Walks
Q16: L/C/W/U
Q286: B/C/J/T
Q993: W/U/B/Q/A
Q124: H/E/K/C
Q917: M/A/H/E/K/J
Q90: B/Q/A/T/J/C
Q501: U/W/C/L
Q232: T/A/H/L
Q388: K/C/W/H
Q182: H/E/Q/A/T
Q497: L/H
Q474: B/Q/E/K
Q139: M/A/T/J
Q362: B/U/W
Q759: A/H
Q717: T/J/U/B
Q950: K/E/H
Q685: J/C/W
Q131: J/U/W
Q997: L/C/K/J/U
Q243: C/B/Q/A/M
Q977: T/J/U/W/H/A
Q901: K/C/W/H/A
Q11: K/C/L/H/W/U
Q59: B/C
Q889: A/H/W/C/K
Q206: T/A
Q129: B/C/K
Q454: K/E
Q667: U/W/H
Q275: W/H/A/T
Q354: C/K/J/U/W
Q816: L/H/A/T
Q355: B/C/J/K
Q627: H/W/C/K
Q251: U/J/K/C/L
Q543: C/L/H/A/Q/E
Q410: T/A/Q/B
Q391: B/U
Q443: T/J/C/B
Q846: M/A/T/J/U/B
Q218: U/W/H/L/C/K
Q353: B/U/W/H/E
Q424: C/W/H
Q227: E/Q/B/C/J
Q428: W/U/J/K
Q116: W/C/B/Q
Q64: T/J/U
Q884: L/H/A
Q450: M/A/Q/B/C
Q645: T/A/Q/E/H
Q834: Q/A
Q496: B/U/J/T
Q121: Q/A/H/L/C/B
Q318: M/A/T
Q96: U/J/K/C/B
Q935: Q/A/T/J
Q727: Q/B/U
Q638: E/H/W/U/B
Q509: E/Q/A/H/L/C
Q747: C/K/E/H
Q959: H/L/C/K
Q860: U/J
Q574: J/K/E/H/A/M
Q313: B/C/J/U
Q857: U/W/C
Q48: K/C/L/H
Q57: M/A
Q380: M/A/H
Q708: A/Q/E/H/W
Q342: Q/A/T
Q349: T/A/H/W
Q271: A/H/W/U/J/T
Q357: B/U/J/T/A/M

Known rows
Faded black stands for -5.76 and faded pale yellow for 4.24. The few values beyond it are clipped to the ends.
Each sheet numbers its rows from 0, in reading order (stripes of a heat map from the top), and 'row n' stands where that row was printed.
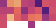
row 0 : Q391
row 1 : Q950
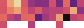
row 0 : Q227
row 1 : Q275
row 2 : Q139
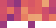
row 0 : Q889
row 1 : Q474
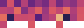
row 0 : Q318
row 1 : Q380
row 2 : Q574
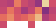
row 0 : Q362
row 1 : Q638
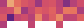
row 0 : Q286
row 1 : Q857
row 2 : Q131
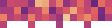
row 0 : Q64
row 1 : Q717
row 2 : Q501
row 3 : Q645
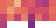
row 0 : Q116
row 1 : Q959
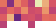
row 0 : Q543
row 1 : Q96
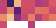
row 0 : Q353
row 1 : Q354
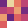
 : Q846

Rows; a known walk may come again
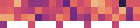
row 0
Q474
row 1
Q977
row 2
Q645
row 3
Q121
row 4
Q708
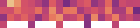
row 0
Q59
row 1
Q889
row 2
Q131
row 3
Q48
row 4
Q64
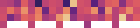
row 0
Q901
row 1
Q667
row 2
Q353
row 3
Q388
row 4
Q16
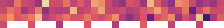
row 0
Q362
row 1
Q638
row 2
Q997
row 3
Q993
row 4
Q182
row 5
Q243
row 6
Q496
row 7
Q917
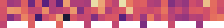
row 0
Q685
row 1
Q57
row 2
Q357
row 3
Q443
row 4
Q90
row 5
Q959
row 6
Q759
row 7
Q129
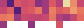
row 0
Q950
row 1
Q627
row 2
Q450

